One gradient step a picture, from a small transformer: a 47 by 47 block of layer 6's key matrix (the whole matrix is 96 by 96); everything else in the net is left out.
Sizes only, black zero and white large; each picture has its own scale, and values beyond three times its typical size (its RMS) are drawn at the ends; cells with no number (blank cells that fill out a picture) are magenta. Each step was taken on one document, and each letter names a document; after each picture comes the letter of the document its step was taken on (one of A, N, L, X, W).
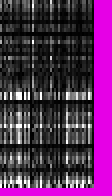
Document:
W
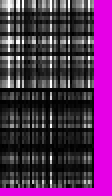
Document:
W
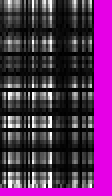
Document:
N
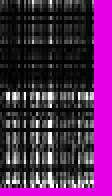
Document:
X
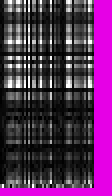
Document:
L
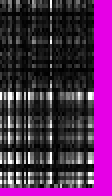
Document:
X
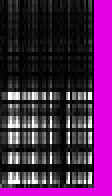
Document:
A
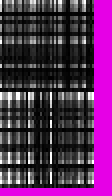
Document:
X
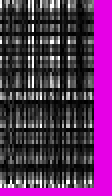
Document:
W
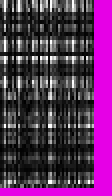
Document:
L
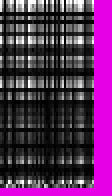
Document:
W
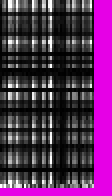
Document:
N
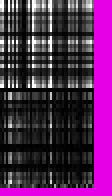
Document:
N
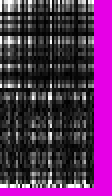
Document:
X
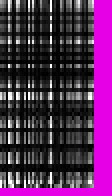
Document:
X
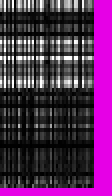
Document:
L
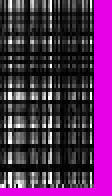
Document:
N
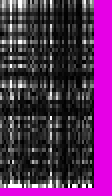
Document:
N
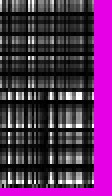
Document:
W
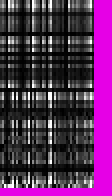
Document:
N
